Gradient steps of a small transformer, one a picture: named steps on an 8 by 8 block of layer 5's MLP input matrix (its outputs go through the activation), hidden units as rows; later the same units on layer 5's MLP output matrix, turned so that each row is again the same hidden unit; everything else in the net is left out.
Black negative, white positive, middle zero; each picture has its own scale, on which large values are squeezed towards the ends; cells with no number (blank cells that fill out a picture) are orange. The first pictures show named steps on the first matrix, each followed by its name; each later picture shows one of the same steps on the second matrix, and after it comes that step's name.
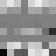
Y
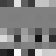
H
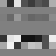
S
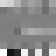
Y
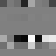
S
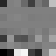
H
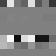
S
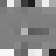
Y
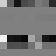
S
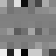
Y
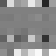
H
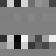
S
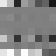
H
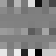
Y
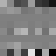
Y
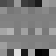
Y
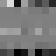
Y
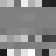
H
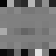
Y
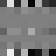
Y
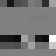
S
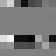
S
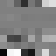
H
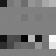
S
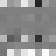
H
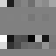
S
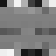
Y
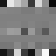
Y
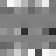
Y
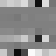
H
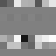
S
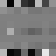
Y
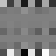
Y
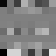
Y
